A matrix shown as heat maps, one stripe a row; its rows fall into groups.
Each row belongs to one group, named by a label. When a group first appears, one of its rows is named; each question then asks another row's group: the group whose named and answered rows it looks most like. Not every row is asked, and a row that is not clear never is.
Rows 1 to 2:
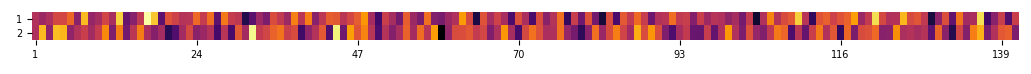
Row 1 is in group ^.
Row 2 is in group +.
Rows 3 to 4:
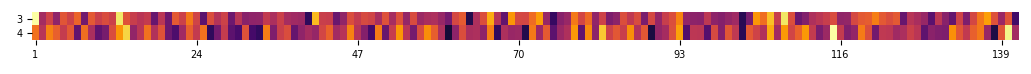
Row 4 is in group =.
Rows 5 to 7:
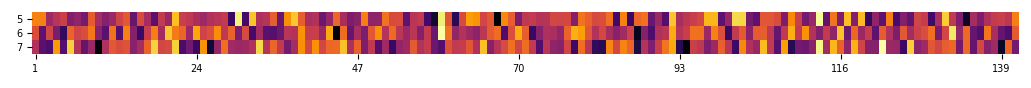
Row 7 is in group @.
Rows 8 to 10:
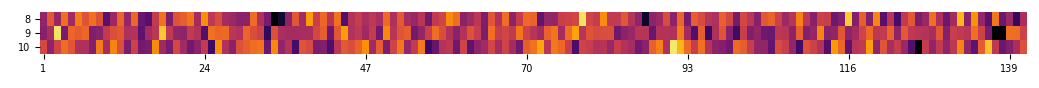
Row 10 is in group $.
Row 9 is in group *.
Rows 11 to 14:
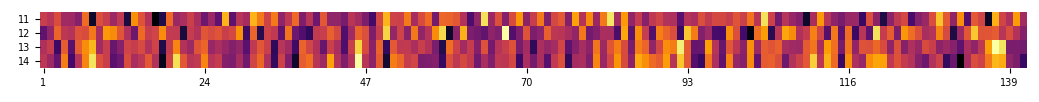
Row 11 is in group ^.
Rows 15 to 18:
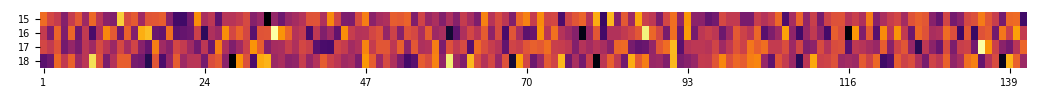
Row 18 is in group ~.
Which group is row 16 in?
+
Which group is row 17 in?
$
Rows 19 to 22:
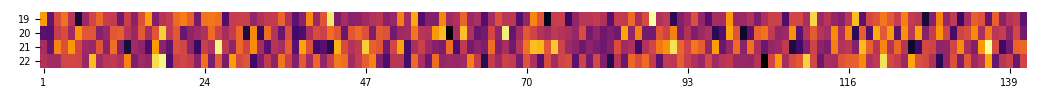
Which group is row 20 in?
@
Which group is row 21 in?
$
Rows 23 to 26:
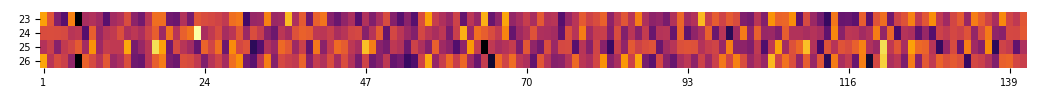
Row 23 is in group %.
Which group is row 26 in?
%
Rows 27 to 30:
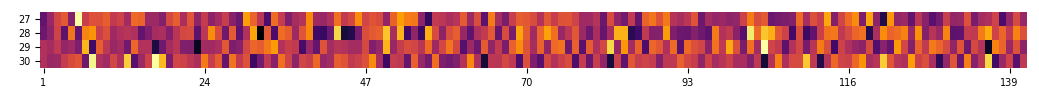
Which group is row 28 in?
$
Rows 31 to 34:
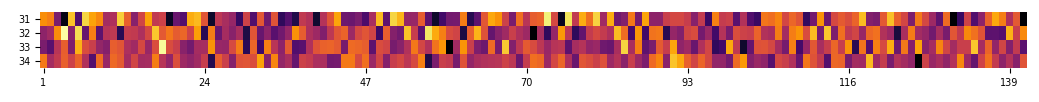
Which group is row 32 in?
=
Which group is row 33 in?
@
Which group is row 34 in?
$
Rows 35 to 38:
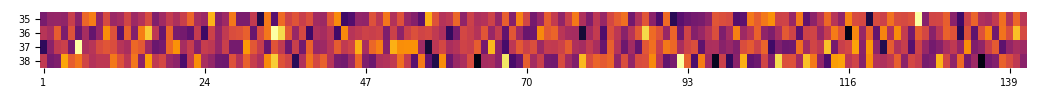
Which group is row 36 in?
+
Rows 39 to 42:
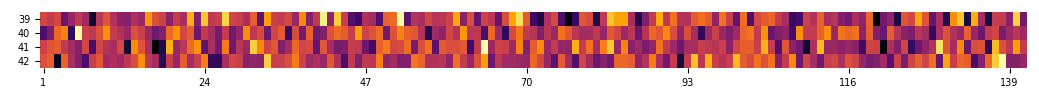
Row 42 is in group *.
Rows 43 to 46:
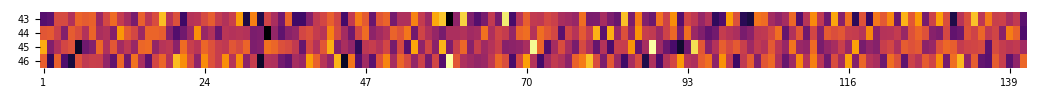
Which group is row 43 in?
@
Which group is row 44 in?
=
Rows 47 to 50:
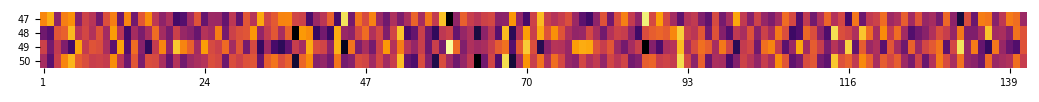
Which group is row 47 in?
+
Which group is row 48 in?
$
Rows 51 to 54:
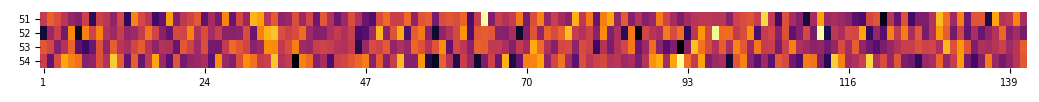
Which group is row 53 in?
*
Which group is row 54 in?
$
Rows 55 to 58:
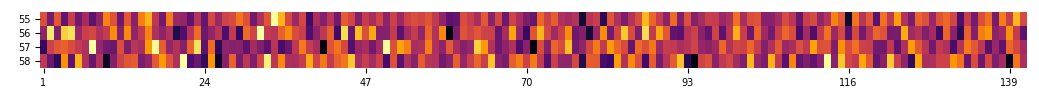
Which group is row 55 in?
+
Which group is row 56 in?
+
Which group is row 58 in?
@
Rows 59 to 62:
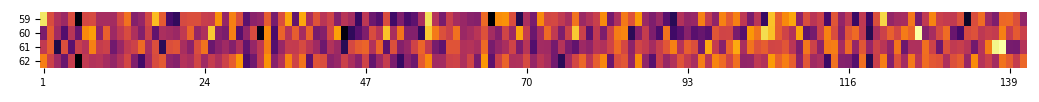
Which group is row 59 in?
%
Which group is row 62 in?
%
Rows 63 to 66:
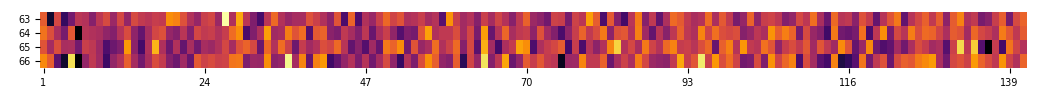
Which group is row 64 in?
%
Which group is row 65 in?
~
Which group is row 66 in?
%
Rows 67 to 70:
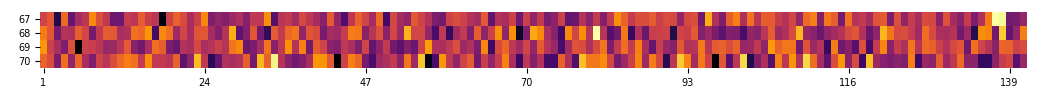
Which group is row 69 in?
%
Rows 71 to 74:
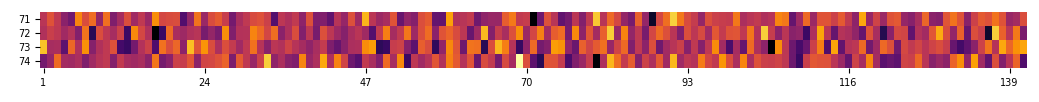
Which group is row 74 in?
~
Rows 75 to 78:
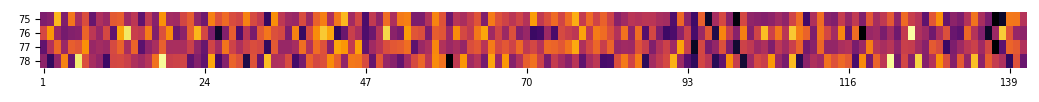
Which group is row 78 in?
@
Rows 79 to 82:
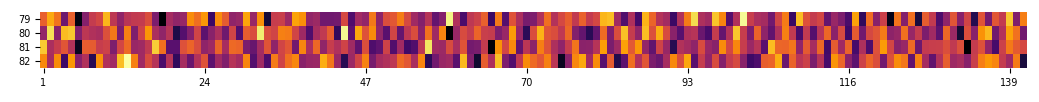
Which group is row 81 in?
%
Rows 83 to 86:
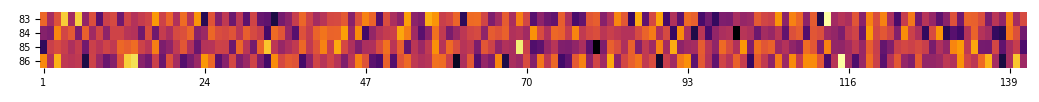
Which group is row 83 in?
=
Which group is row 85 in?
~
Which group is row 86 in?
=
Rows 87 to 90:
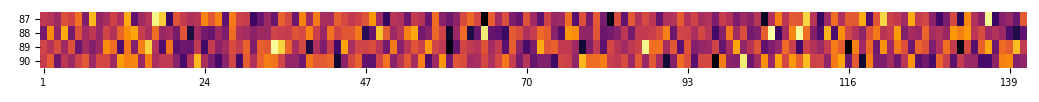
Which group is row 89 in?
+
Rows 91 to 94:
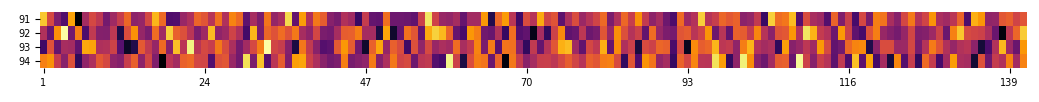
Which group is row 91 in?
%
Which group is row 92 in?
=
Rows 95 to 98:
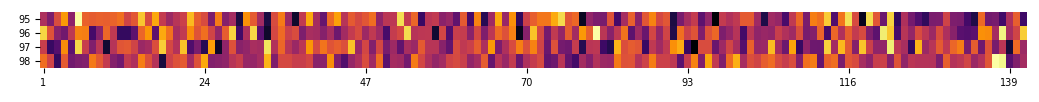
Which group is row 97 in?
@
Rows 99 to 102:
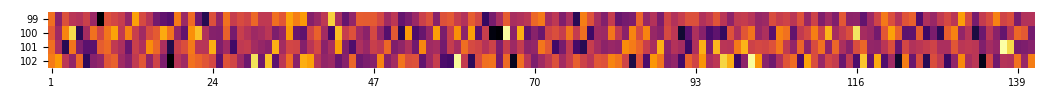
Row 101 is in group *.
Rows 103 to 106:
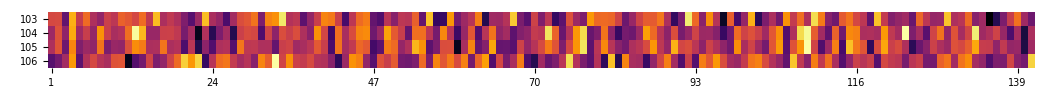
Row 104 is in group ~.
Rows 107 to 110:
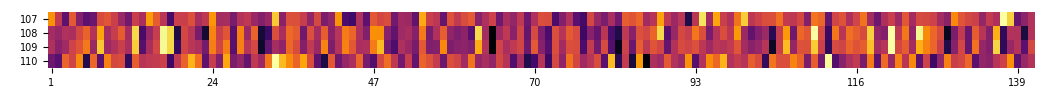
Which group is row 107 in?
*
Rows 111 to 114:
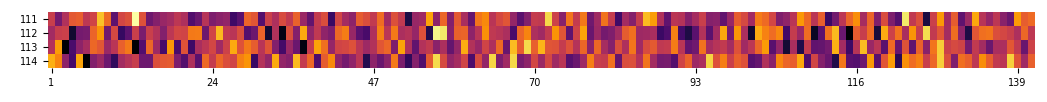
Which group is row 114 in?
%
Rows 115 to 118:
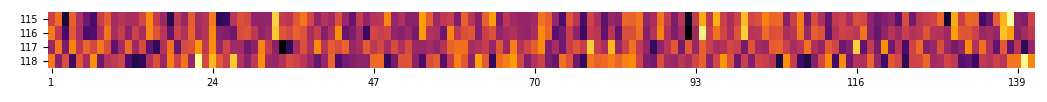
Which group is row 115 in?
*
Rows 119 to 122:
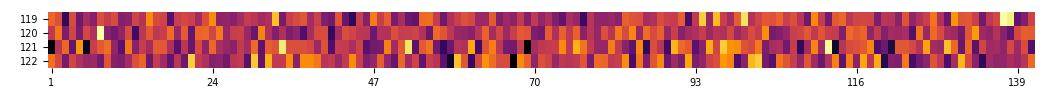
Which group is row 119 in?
*
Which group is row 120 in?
=
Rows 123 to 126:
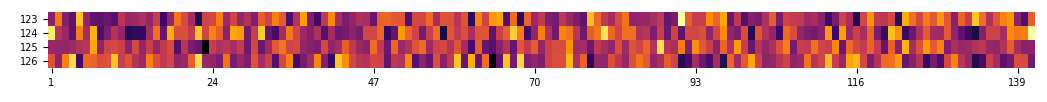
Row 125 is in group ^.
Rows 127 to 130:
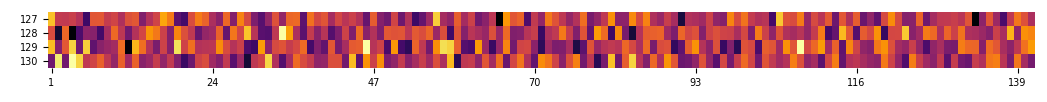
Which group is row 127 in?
%
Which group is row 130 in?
+
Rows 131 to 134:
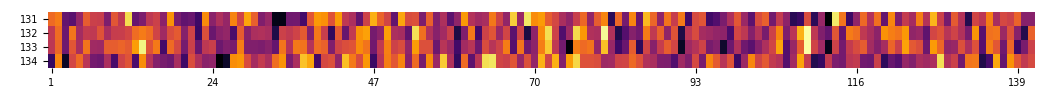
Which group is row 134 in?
*
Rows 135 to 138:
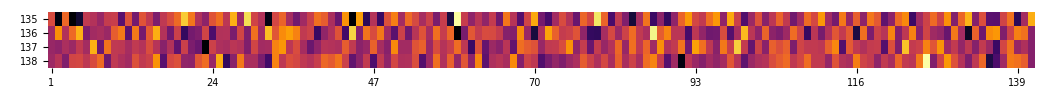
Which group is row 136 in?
+
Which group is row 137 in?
^
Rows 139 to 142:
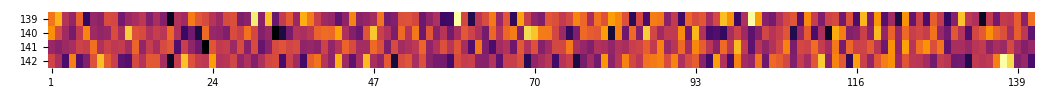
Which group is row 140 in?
=
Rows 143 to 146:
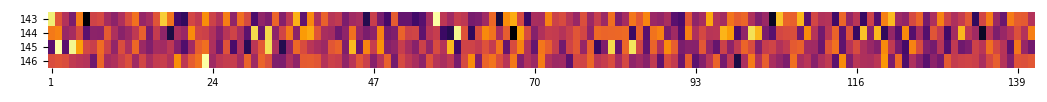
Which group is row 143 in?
%
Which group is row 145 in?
+
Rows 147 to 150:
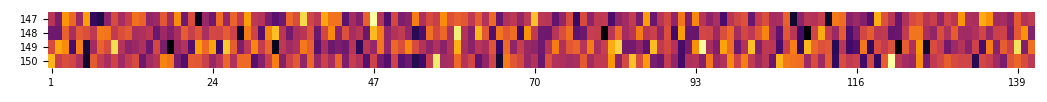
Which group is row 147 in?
=
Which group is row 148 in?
~
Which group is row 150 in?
%
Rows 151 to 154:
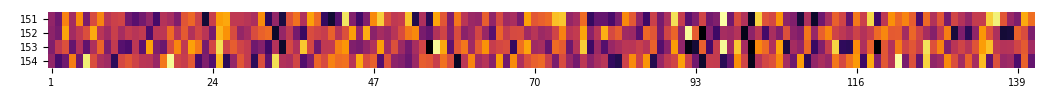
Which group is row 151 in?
$
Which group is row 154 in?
@
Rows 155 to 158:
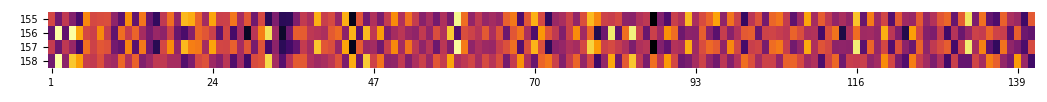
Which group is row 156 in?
+
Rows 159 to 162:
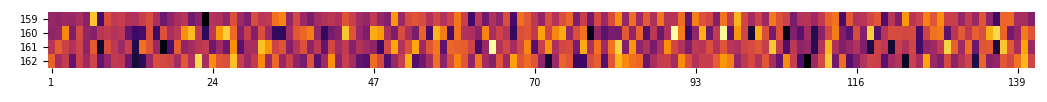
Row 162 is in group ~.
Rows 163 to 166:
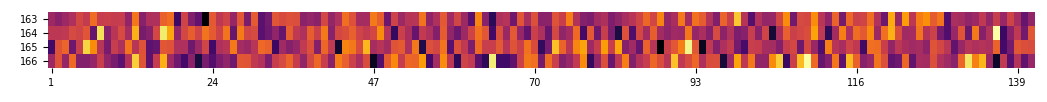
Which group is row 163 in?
^
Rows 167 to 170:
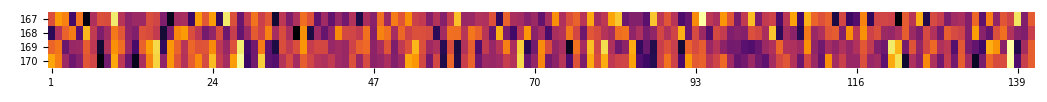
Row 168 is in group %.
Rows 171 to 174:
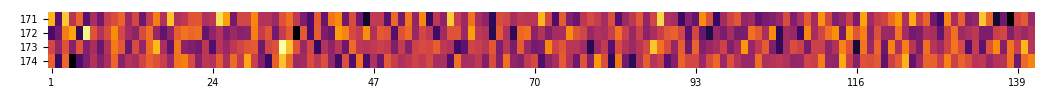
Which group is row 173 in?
+
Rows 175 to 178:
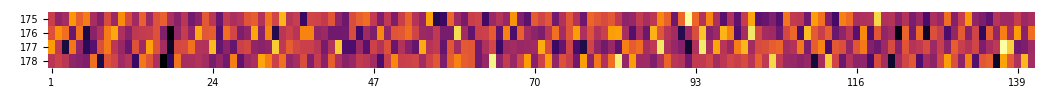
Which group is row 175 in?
$
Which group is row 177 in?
*
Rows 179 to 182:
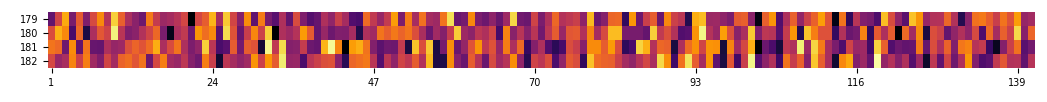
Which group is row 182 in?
$
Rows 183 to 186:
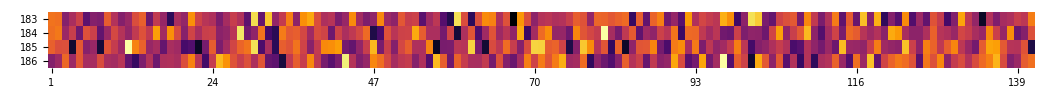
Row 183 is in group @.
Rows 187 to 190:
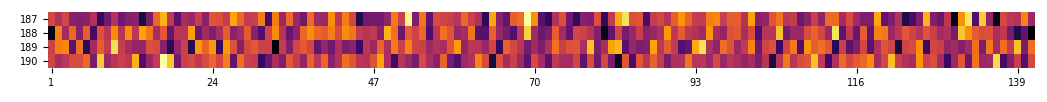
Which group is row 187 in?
~
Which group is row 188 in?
~
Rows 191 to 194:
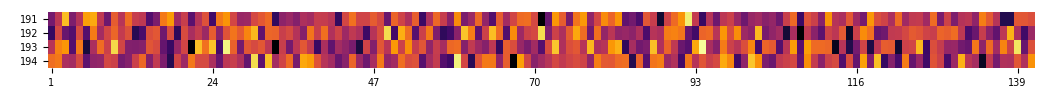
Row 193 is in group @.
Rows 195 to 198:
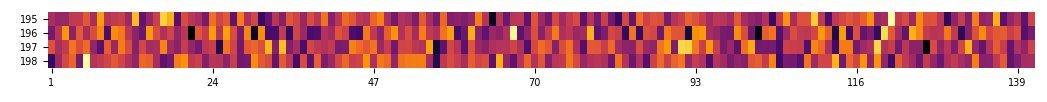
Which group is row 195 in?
^
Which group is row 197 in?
$
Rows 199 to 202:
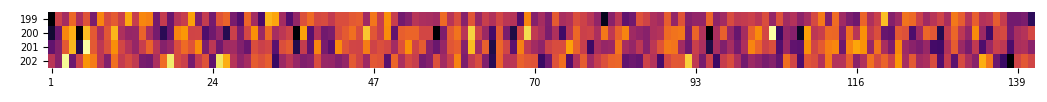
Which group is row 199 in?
~
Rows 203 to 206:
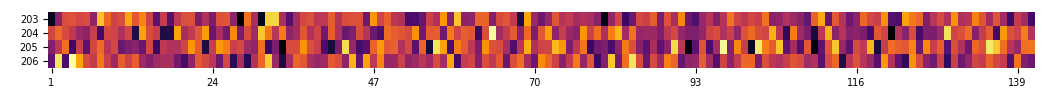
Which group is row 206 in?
+
